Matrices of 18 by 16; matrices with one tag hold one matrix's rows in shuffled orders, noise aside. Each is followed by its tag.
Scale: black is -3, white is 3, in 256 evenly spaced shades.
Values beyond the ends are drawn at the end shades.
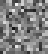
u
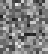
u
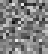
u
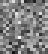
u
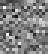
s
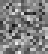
u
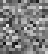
s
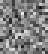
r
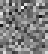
r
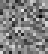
r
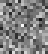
r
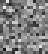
s
